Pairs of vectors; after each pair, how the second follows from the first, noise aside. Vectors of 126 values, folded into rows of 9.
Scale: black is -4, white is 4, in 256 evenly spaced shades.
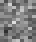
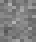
shrunk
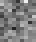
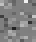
partly zeroed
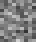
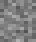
shrunk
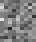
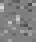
partly zeroed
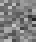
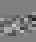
partly zeroed
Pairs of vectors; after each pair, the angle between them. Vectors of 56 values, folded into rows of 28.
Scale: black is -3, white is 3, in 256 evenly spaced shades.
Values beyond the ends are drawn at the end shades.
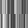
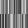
partly opposed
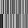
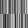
partly opposed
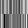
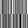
partly aligned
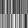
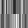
partly aligned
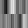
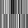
partly opposed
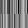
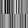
partly aligned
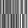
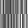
nearly parallel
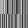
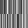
nearly opposite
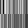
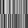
nearly parallel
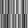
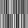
orthogonal
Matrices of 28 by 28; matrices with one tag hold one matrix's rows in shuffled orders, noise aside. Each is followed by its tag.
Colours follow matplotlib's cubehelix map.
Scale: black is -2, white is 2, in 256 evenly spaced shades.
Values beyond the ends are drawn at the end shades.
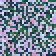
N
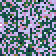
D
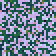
D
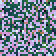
N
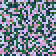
N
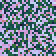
N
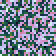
D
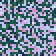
D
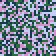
D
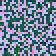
N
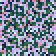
N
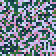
D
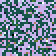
D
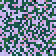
N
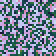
N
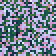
D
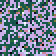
D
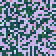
D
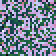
D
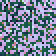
D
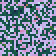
D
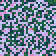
N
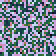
N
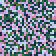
N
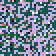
D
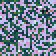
D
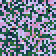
D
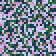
N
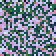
N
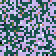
D
